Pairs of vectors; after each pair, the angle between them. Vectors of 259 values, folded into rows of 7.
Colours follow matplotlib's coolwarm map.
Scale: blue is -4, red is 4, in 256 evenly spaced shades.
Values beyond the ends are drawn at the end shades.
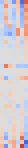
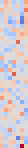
partly aligned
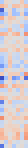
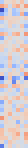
nearly parallel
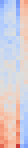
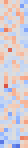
partly opposed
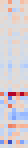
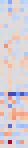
nearly opposite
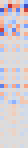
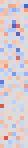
partly aligned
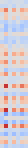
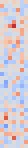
partly opposed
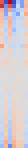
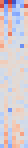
nearly parallel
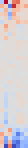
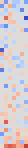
partly opposed
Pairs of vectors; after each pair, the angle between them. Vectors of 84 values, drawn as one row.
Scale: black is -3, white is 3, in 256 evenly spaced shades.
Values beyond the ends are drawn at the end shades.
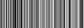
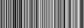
nearly parallel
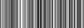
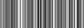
nearly parallel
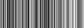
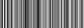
orthogonal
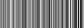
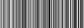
nearly parallel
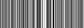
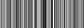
nearly opposite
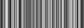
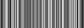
nearly parallel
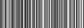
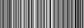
partly opposed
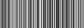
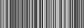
nearly opposite
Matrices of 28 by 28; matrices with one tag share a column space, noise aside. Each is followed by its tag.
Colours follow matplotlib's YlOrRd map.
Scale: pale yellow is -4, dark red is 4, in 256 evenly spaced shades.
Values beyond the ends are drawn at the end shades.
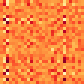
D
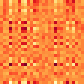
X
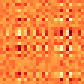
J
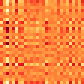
X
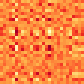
J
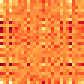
X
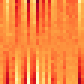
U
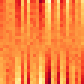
U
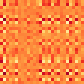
D
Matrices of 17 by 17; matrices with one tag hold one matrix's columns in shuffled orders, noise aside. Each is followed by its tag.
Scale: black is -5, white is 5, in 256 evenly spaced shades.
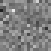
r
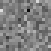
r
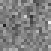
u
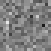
u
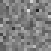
r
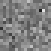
r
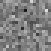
r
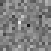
u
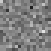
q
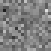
r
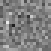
u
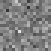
q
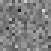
r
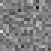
q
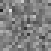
r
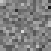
q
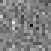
u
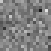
r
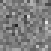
u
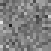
u
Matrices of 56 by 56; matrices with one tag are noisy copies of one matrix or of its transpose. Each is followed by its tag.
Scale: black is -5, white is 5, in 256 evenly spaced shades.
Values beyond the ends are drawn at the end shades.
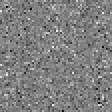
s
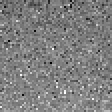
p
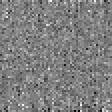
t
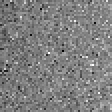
p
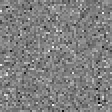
s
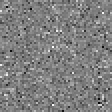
s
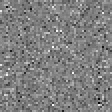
s
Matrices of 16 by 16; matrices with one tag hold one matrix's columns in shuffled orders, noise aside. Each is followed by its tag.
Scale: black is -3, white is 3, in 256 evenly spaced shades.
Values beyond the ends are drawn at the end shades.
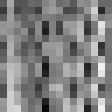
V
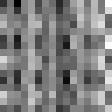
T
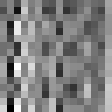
V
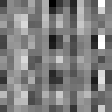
T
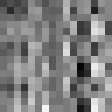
V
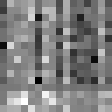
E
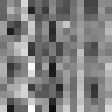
V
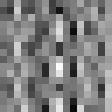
V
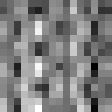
V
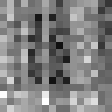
E
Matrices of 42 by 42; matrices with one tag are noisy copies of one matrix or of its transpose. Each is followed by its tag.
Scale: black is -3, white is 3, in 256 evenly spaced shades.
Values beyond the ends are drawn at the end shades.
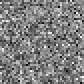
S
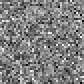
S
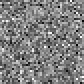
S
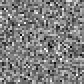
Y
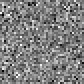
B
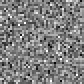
Y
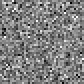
B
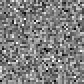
Y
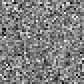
B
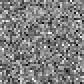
S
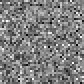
S
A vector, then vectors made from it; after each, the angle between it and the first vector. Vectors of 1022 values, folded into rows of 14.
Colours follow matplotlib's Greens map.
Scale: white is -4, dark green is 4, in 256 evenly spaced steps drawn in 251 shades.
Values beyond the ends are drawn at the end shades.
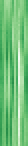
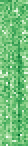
partly opposed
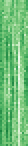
nearly parallel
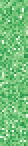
orthogonal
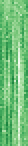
nearly parallel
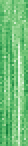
nearly parallel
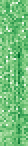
partly opposed
